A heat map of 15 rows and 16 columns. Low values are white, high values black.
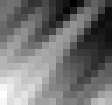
Streaks slant up to the right. The halves do not mirror each other. There are no lone odd cells. There is an overall slope up to the top right. The bottom left is the ninth with the lowest average.
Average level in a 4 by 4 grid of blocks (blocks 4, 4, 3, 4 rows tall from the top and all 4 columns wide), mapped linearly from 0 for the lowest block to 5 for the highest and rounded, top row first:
3 4 4 4 | 2 3 3 5 | 1 1 3 4 | 0 1 3 2
